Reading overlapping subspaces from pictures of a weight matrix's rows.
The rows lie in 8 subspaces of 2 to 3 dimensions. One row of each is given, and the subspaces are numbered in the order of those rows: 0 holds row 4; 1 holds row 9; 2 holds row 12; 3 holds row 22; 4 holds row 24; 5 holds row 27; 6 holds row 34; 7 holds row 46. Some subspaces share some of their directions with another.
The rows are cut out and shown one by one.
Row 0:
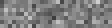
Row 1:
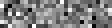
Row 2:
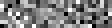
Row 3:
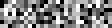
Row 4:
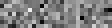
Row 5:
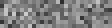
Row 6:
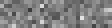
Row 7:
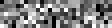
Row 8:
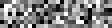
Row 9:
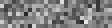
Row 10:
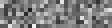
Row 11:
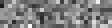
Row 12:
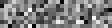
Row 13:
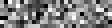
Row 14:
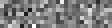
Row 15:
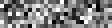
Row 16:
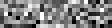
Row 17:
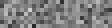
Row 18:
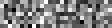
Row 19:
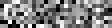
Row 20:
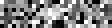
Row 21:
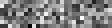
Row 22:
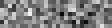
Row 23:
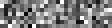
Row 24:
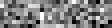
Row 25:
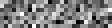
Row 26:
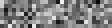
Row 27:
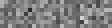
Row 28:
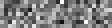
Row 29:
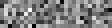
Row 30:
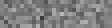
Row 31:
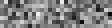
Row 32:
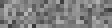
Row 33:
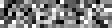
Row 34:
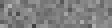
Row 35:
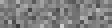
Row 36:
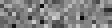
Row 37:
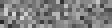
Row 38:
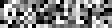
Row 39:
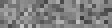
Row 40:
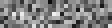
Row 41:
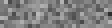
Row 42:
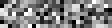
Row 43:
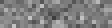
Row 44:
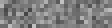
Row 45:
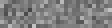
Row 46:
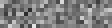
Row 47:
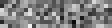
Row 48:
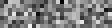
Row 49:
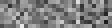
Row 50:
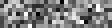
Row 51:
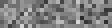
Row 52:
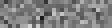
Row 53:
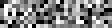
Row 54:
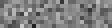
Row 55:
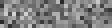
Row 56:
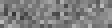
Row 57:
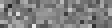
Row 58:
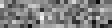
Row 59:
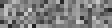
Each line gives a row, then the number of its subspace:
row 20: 0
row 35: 5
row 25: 2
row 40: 2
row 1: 6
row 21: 3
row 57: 6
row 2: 6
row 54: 7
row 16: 4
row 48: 1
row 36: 0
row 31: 1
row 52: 3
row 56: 2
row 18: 3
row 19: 5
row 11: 4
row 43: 0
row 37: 2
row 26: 0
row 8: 1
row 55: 2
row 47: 3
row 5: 2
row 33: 3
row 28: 3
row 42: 3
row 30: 3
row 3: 5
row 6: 0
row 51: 6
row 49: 6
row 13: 1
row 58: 4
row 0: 0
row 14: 7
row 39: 6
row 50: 1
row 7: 1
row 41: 1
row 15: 1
